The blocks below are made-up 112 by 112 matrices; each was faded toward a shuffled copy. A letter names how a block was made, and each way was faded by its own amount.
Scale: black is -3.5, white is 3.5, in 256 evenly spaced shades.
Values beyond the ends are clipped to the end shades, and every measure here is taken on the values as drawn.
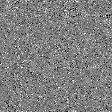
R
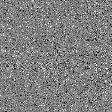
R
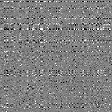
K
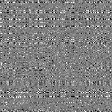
K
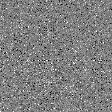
R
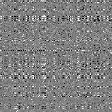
K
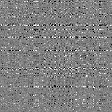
K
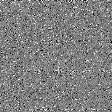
R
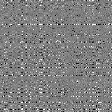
K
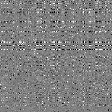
K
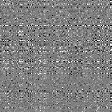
K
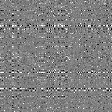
K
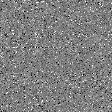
R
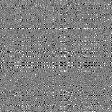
K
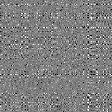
K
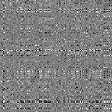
K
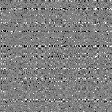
K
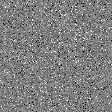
R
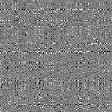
K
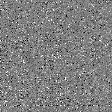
R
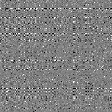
K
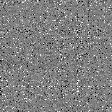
R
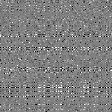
K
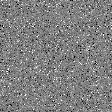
R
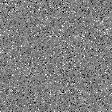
R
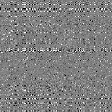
K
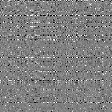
K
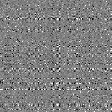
K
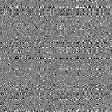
K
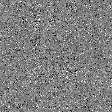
R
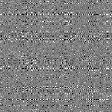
K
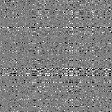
K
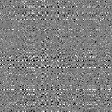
K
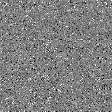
R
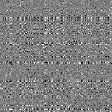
K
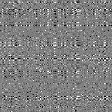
K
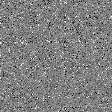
R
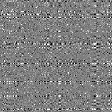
K
